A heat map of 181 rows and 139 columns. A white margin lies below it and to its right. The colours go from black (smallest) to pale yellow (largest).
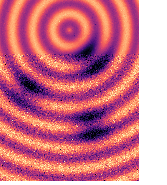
Rings: centred on the top middle. Slope: none. Seam: horizontal, 30% of the way down, the top part calmer. Dips: three.
